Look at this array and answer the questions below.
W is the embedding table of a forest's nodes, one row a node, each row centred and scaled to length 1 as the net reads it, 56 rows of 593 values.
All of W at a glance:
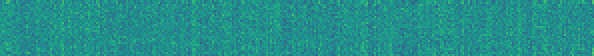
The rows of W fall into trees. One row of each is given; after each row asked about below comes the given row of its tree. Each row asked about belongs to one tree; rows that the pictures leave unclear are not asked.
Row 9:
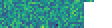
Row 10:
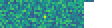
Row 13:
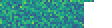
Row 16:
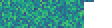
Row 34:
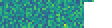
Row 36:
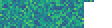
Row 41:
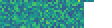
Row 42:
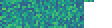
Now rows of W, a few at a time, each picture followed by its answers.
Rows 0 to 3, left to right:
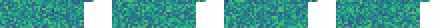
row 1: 34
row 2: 34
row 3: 34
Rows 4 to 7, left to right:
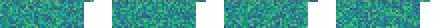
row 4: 36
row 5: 10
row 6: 10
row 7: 42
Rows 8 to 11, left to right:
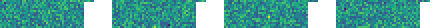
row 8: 13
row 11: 34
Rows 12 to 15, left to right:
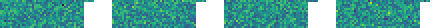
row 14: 10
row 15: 42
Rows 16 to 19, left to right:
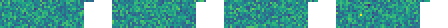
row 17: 13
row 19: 9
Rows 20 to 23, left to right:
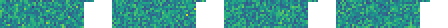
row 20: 41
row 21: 9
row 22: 42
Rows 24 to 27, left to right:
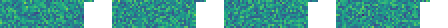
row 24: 13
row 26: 10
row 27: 36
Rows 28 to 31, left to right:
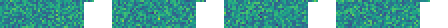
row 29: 42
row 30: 9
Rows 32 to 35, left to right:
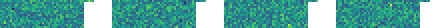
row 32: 13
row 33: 34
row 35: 42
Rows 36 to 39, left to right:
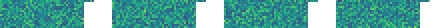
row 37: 16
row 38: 9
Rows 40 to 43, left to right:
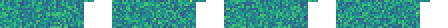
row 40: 42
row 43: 16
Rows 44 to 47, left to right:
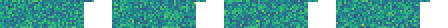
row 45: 42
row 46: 34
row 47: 42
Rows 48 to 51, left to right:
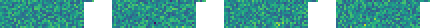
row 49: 34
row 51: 41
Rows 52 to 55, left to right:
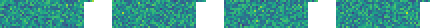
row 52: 36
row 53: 36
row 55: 34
